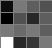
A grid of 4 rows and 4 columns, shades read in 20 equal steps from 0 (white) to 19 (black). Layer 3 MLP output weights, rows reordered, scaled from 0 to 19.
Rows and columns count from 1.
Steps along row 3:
up down up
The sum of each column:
47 50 53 47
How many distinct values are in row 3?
3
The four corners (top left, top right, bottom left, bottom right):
18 13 0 10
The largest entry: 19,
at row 2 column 1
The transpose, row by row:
18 19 10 0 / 10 13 11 16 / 12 16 10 15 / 13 12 12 10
